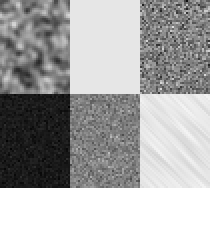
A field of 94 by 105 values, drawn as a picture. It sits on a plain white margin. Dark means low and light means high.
It is made of 2 by 3 panels. Panel 1,1: middling, blotchy, strong in contrast. Panel 1,2: very high, flat. Panel 1,3: middling, fine-grained, strong in contrast. Panel 2,1: very low, fine-grained, faint in contrast. Panel 2,2: middling, fine-grained. Panel 2,3: very high, slanting down to the right, faint in contrast.
